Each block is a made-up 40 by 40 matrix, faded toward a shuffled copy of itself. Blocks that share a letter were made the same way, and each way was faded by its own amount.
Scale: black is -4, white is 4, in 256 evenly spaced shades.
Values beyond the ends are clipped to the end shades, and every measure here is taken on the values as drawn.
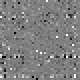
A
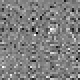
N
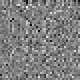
N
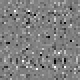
A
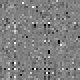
A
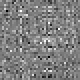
N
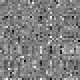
N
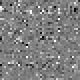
A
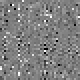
A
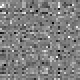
N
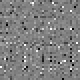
A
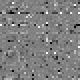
A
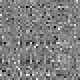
N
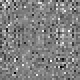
N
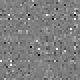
A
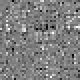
A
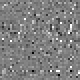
A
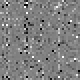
A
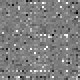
A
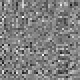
N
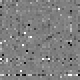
A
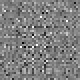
N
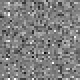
N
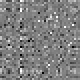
N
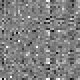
N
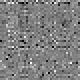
N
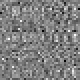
N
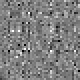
N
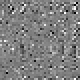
N
